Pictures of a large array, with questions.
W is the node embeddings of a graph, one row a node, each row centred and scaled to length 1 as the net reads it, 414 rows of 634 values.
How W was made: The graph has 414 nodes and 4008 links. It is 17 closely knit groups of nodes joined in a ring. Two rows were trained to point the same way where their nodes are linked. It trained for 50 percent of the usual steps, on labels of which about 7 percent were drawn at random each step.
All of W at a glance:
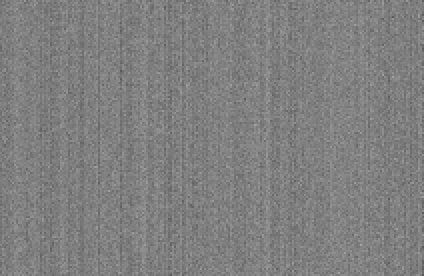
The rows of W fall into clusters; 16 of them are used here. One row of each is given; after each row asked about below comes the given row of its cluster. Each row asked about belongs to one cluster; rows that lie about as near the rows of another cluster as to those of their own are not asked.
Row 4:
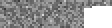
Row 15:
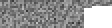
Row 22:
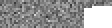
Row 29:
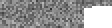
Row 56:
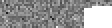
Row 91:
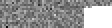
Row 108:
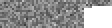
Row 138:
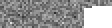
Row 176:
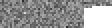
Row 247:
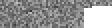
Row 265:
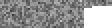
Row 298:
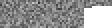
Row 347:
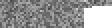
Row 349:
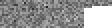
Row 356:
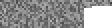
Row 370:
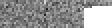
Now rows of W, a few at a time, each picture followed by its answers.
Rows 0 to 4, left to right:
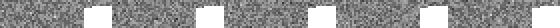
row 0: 370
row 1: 349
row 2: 349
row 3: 15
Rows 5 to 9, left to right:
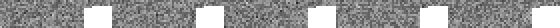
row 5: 4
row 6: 22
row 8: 91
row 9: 29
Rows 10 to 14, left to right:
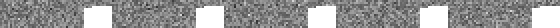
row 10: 176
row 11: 247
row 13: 91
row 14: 91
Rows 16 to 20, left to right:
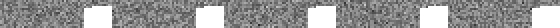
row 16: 349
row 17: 22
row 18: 349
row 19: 370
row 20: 56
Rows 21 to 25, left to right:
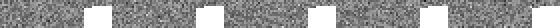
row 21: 265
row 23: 138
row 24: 138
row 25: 15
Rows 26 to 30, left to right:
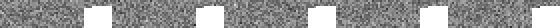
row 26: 138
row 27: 298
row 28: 298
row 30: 29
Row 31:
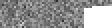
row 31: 347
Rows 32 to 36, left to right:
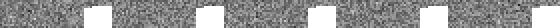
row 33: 298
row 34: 56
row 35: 370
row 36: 56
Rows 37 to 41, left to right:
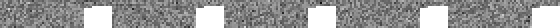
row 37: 29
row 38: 91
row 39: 108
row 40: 298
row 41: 22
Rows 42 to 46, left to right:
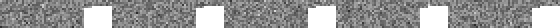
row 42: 22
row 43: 22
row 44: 138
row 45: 347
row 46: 56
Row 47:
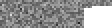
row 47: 22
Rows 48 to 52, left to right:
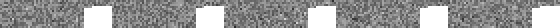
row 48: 108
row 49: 15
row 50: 370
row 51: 29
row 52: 265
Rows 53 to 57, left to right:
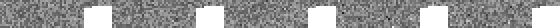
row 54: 247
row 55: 29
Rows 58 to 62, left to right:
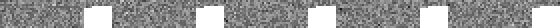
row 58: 91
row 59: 265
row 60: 265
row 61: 4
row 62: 176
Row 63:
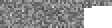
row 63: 22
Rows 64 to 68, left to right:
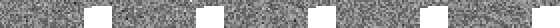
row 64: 356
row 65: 265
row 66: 265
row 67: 298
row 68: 138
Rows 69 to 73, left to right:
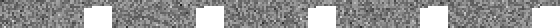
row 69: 56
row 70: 138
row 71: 370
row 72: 349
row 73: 247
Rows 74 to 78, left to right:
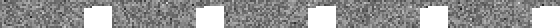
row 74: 347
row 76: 15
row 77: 29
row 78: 29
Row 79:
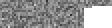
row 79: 108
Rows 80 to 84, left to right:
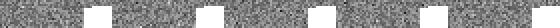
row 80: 91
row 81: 22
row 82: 29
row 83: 347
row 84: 91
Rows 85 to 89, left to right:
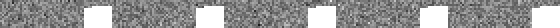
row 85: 356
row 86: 176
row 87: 176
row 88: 298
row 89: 91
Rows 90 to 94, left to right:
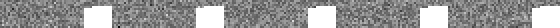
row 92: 29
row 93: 138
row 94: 356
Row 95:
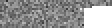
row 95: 247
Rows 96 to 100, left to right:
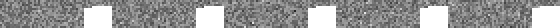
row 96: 247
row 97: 349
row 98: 265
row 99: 29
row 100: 108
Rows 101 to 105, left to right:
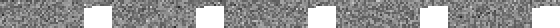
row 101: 15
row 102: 29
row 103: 298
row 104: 138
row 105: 356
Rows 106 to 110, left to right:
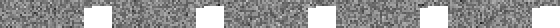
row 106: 56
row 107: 247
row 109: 22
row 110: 4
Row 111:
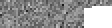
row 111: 15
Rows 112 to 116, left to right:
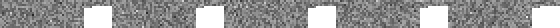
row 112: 4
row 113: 370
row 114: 298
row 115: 347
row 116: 176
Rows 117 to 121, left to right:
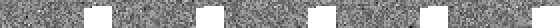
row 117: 347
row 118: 356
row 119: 347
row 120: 91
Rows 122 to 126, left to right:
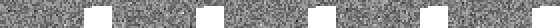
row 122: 22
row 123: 108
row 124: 298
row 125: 265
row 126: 298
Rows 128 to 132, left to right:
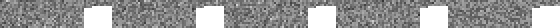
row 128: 298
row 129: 29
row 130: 4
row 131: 56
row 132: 138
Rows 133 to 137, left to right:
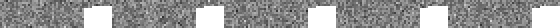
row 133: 347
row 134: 265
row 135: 108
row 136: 15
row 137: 349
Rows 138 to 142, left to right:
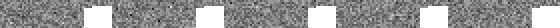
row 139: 247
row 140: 4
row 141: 108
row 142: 349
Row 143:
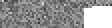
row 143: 347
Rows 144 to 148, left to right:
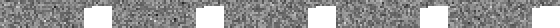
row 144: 370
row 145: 349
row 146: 356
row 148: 108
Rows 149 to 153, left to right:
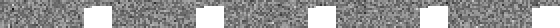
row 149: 176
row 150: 138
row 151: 15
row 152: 247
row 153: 56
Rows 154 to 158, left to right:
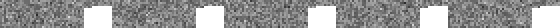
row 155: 29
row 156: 56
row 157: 265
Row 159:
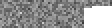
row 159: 4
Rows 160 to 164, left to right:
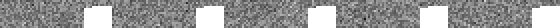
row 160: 370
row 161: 29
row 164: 265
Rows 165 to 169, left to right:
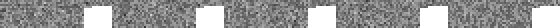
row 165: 91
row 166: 347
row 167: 265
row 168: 298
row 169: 356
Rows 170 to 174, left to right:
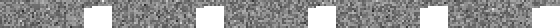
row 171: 356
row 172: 56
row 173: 265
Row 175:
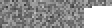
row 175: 265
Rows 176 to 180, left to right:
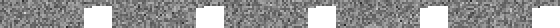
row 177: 370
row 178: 349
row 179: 298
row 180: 4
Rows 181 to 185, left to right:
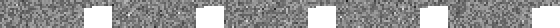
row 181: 247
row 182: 356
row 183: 176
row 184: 22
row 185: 347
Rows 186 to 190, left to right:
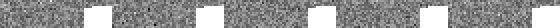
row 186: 265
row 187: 265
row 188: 298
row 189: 349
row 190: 265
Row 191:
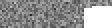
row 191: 356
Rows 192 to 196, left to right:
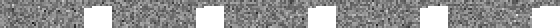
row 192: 4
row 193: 356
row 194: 91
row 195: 56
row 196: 91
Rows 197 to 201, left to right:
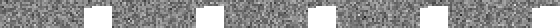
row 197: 4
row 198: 108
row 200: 108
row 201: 349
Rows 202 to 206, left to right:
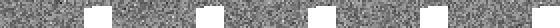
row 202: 4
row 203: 29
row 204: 247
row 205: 265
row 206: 356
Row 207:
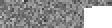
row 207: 176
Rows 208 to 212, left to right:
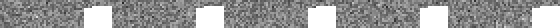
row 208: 247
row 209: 15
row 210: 29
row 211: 22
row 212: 56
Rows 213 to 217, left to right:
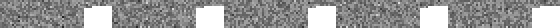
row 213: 138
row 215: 176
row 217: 108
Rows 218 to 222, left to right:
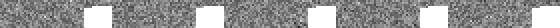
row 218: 370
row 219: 108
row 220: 347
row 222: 29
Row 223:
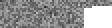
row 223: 349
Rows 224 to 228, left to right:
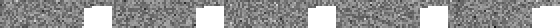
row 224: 298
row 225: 349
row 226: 298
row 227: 138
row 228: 347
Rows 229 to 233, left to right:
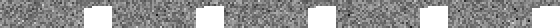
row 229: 29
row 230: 370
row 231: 29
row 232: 347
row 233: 298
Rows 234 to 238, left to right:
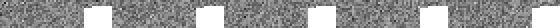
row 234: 29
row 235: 29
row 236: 349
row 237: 4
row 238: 15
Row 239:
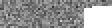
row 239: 349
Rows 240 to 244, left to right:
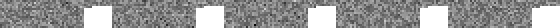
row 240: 138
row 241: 91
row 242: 108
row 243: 356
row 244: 349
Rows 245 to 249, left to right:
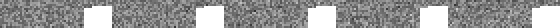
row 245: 265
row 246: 56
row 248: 108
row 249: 29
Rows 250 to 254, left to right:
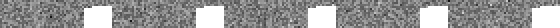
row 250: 265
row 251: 265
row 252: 349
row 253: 91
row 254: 247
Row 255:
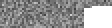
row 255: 298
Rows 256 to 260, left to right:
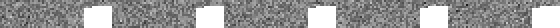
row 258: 176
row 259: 29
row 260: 22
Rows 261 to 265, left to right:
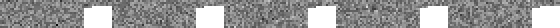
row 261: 22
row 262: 347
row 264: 22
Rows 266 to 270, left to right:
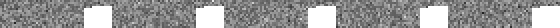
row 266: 56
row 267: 356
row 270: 56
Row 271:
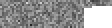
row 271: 108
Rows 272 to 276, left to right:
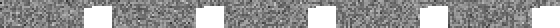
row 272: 265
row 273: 91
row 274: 176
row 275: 176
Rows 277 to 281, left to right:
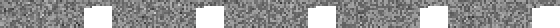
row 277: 4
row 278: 22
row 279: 22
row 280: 247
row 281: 108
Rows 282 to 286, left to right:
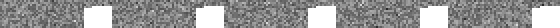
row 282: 356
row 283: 22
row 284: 247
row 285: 138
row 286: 29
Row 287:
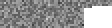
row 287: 349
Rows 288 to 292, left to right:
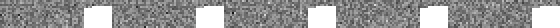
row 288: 91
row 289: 91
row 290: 4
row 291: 298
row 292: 356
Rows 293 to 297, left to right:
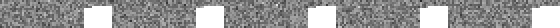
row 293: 265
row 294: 56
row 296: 91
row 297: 91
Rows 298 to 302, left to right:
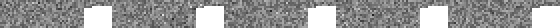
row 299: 370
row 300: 247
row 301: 349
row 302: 298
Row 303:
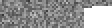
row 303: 247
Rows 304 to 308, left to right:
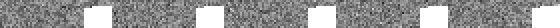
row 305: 15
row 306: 370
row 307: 15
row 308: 347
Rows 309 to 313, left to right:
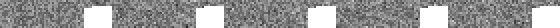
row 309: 108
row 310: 347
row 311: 370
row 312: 138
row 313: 356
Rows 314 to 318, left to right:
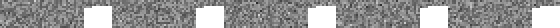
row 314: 4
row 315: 22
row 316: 347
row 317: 356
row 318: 265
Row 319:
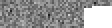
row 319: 349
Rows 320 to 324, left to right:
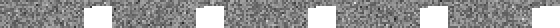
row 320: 4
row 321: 176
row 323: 22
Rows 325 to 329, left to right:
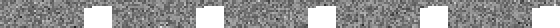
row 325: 349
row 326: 4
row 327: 29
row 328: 356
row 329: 356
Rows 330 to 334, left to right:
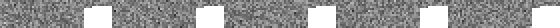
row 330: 370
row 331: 356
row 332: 138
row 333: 247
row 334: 298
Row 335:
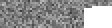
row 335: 138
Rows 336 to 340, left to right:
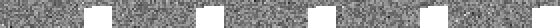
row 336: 176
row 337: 349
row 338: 91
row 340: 4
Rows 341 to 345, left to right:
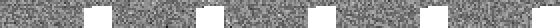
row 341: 91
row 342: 347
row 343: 91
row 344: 138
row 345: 370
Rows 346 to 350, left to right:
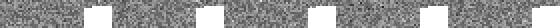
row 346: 138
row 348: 22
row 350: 349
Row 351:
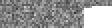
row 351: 91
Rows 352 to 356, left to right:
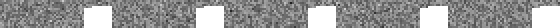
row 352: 176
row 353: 356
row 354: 356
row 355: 370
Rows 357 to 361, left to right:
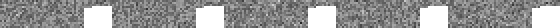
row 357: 4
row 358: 15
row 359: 4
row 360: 56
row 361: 247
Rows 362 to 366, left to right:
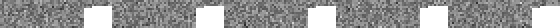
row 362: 349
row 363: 108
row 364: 22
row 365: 349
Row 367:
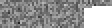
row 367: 108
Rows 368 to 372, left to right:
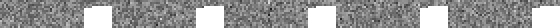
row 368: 29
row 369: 265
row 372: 356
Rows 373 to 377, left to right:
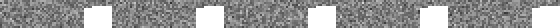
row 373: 265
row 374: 298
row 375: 265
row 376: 138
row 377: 15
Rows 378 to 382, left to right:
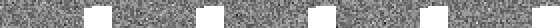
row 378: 91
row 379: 265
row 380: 56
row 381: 247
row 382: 56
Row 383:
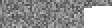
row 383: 56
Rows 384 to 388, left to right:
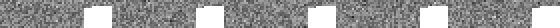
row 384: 22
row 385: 370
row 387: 56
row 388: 298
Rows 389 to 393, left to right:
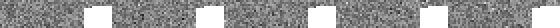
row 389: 347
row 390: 247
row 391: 4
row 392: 138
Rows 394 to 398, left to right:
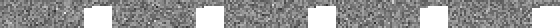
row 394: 15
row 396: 56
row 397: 56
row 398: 298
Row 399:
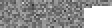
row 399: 349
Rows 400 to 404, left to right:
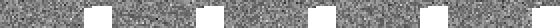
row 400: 298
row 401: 138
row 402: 29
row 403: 356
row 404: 29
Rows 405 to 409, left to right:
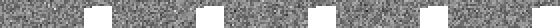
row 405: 56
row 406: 15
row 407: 265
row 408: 349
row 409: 4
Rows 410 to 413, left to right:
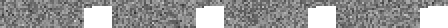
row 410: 349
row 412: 29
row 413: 247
